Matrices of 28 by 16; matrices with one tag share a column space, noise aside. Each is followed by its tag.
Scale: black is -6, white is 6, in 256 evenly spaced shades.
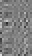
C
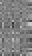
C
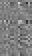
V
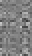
C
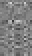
V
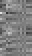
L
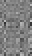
C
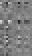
V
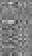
V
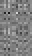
L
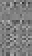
V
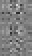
L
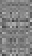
C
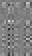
V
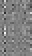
L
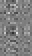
L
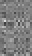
C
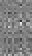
C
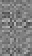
C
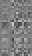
C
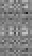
L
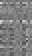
V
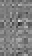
C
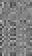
V
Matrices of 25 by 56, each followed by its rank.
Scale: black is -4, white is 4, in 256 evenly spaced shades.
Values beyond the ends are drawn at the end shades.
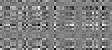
two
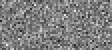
full rank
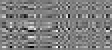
two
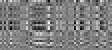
two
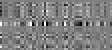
two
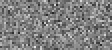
full rank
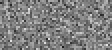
full rank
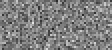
full rank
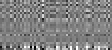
two
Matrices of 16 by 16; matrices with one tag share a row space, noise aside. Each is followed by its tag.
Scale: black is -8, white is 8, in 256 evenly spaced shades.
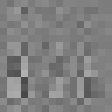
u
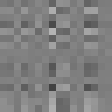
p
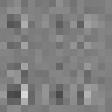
u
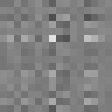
p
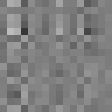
u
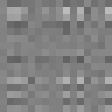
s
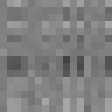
s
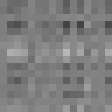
s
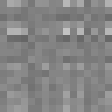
s
